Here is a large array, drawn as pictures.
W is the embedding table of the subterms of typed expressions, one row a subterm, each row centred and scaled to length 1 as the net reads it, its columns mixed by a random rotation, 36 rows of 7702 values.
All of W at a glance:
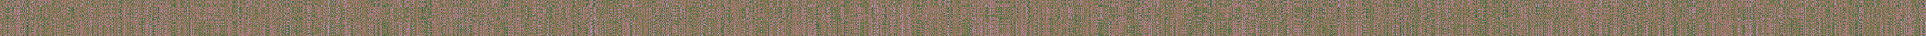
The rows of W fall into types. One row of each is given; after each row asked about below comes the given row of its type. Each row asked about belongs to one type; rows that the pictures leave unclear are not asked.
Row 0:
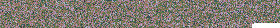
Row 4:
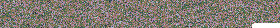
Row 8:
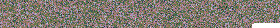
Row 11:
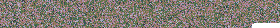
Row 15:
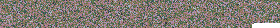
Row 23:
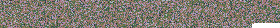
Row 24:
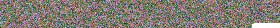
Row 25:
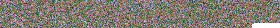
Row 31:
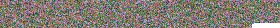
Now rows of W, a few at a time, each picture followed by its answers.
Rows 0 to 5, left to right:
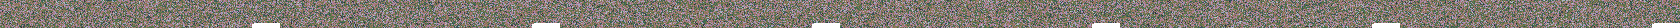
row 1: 11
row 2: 11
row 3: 0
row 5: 23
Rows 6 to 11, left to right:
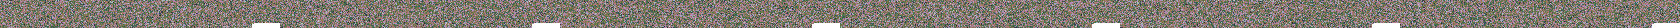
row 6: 23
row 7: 11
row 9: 4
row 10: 25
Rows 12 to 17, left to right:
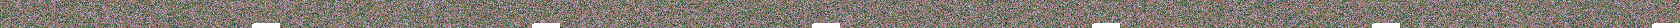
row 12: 4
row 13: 25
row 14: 24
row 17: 4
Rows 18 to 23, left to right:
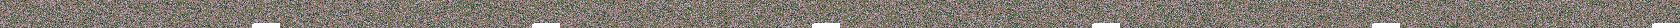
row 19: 31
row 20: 15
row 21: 8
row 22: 11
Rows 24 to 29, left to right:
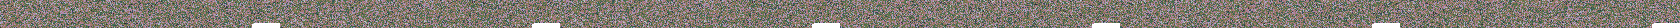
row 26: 25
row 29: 31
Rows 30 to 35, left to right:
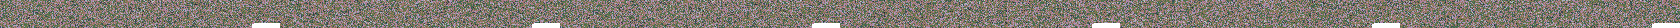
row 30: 23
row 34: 25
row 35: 23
